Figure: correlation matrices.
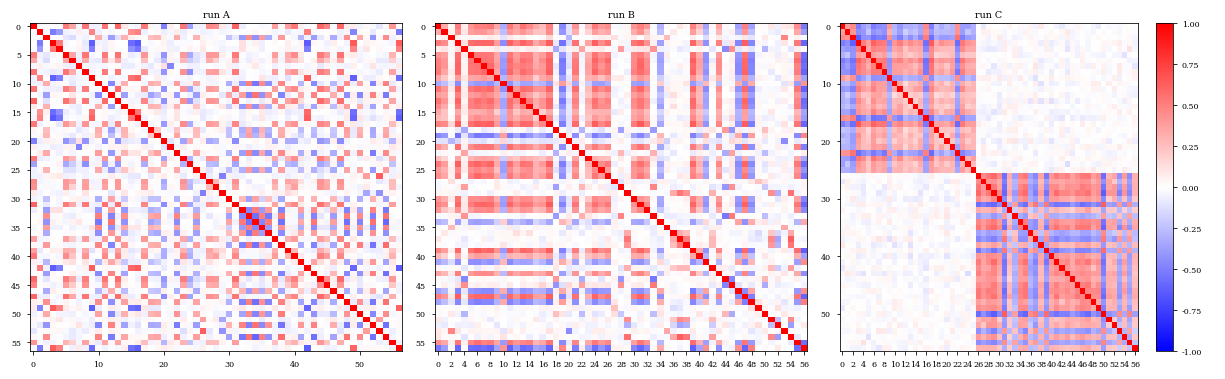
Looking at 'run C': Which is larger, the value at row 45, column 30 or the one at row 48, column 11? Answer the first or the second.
the first
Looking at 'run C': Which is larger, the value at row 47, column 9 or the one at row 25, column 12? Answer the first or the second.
the second
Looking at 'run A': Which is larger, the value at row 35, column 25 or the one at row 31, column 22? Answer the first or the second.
the first
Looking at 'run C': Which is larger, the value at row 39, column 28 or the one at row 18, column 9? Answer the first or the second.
the second
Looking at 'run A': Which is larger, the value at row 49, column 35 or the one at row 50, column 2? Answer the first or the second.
the second
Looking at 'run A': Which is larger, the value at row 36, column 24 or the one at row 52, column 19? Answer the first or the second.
the first
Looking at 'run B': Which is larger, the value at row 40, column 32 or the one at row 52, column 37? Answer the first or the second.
the first
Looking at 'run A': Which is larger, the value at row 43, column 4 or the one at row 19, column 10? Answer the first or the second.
the second
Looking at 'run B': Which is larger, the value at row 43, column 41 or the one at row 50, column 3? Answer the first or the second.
the second
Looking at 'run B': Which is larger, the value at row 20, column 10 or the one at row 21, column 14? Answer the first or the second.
the second
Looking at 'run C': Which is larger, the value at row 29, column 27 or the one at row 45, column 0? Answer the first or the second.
the first
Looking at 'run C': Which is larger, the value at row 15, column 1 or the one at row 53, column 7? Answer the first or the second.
the second
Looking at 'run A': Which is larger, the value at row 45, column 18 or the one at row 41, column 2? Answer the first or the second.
the first
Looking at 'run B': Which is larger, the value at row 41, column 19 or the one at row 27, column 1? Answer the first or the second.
the first
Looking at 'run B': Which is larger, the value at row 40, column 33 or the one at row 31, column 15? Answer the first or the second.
the second
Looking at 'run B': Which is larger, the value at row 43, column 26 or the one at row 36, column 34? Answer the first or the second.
the first
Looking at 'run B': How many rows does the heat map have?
57
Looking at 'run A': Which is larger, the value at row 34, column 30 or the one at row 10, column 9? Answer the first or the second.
the first
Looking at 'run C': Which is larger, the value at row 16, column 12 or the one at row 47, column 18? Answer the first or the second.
the second
